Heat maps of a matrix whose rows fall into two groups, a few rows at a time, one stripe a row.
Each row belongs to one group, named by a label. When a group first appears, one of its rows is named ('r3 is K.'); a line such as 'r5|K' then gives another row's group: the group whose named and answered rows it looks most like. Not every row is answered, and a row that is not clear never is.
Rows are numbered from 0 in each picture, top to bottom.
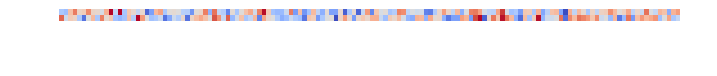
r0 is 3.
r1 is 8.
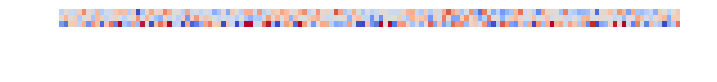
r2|3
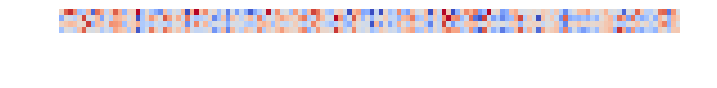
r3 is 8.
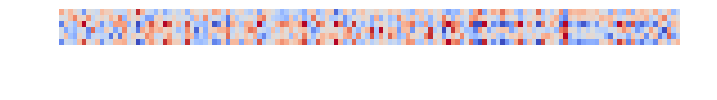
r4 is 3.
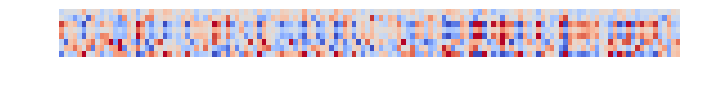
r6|3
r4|8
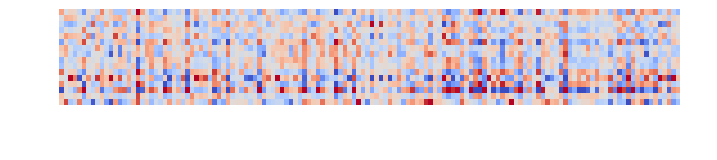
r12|8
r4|3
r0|8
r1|3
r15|3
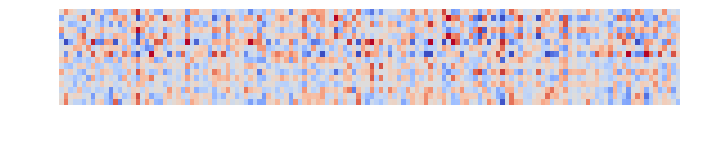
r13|3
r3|8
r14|3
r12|8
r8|3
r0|3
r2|3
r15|3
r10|8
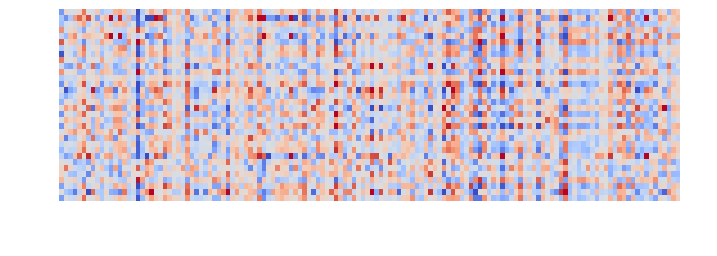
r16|3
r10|8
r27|3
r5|8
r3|8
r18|3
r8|8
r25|3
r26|3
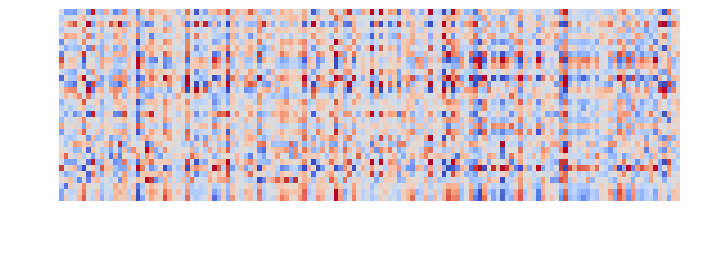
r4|3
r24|3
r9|8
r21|3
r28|3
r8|8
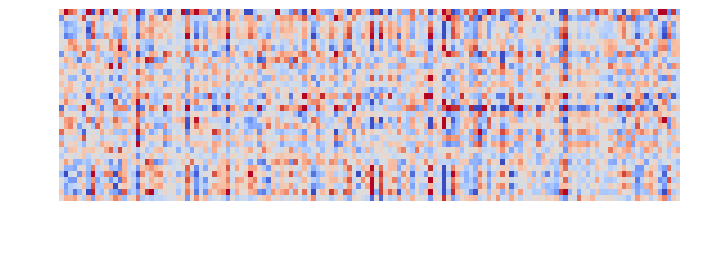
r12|8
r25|3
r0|3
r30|3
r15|3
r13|3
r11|3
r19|3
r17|8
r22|8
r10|8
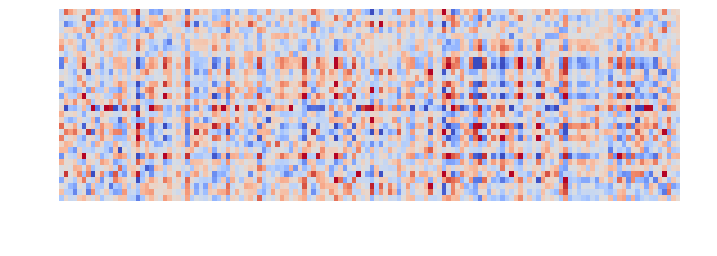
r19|8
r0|3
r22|3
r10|3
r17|8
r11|3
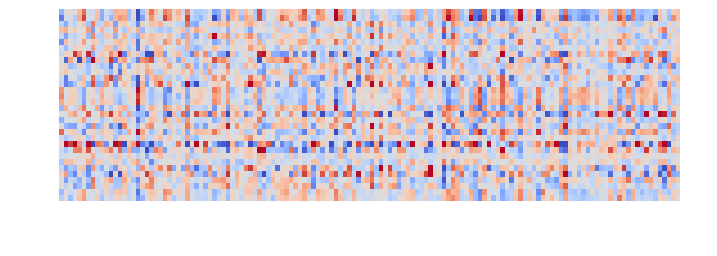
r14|8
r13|8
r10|3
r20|8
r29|3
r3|3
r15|8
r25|3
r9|3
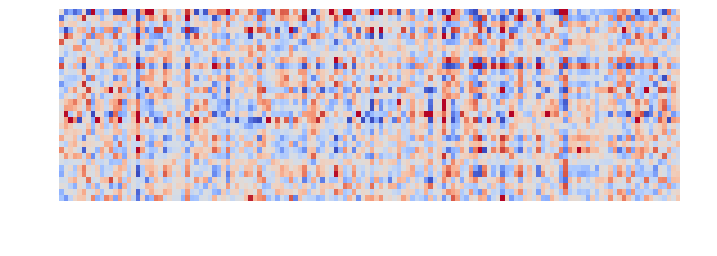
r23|8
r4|3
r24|3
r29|3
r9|8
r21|8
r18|3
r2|8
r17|3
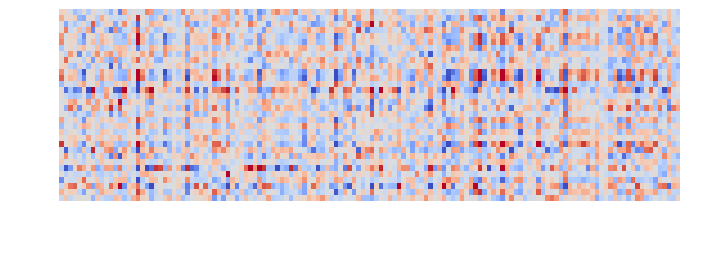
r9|3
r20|8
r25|8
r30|8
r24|3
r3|3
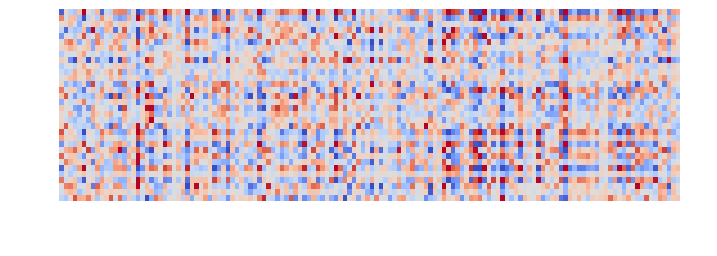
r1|8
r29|3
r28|8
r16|3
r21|8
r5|3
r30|3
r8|3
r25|3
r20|8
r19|3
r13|8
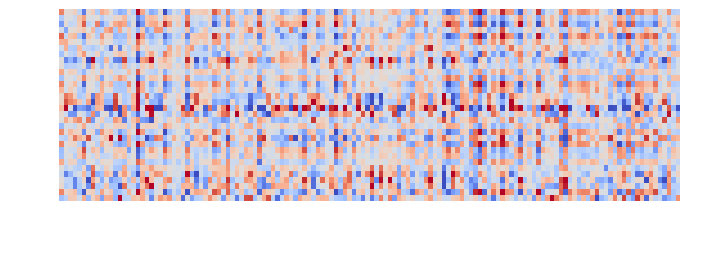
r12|8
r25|8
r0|8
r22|8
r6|3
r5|8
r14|3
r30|8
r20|8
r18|3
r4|8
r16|3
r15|3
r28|3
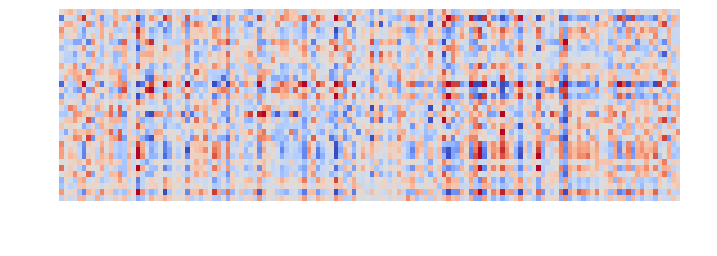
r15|8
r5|3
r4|8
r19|8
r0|3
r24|8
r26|8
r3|8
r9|8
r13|3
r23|8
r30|8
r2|3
